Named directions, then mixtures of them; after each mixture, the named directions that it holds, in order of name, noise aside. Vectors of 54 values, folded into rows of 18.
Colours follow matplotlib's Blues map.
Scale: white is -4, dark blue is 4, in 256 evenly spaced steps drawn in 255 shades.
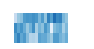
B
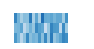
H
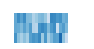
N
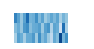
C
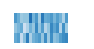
H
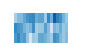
B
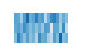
B, C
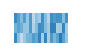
H, N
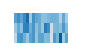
C, H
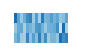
C, H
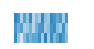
H, N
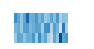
C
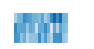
B, N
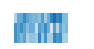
B, N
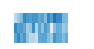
B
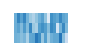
N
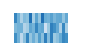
H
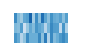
H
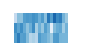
B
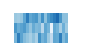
B, C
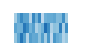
H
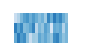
B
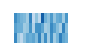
H, N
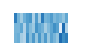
C, H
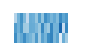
C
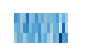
C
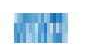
B, N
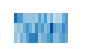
B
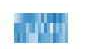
B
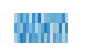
H
